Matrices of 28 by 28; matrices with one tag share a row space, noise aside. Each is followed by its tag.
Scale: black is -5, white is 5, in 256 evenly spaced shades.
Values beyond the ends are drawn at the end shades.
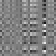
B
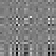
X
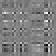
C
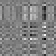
B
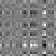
B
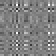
X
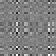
X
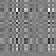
X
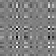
X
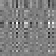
X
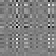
X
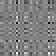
X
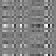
C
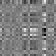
B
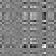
B
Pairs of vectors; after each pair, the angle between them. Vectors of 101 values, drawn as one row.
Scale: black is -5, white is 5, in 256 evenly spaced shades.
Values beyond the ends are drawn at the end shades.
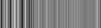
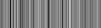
partly aligned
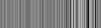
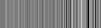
nearly parallel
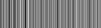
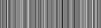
partly aligned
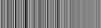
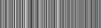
nearly opposite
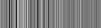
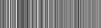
nearly opposite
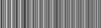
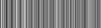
nearly opposite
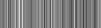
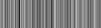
partly opposed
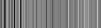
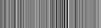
partly aligned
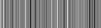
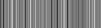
nearly opposite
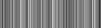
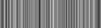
partly aligned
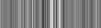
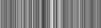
nearly parallel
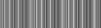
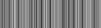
nearly opposite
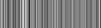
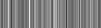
partly opposed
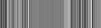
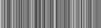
partly opposed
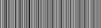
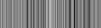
orthogonal
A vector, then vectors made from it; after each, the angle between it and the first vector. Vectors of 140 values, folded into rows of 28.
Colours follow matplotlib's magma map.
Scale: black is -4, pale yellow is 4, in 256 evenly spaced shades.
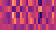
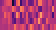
nearly opposite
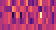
nearly opposite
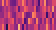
orthogonal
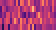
orthogonal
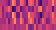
nearly parallel
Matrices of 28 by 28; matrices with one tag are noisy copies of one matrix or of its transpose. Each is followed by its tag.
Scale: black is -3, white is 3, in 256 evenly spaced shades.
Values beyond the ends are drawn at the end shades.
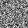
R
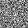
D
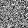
R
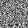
R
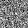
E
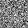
D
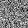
E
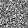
D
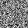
R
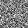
D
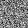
E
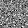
D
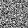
D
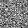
D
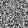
R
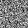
E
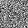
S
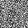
S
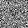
S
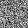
E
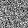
E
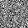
S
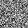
D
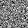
R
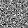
D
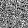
E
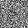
S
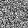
E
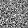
D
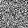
S
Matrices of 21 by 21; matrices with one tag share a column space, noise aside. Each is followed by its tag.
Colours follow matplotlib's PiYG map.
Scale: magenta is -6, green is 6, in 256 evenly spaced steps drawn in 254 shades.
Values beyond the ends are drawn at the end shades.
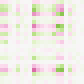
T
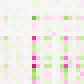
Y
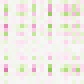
T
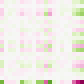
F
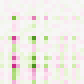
Y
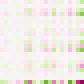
F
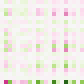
F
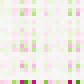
F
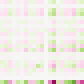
F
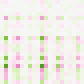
Y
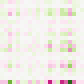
F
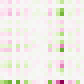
F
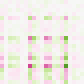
Y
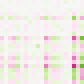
Y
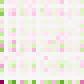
F
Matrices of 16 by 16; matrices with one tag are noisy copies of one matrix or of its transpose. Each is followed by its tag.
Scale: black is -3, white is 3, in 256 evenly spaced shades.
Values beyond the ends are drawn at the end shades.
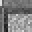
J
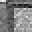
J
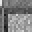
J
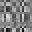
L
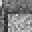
J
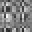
L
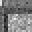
J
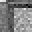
J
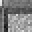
J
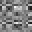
L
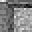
J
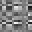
L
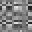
L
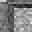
J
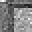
J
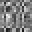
L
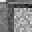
J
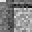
J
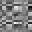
L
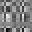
L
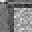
J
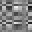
L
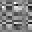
L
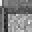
J
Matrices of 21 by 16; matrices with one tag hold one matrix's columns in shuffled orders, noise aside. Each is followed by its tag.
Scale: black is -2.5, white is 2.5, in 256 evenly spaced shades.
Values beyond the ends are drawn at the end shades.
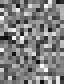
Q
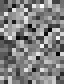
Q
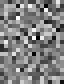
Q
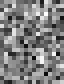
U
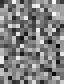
U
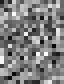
U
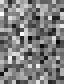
U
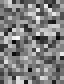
Q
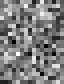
U
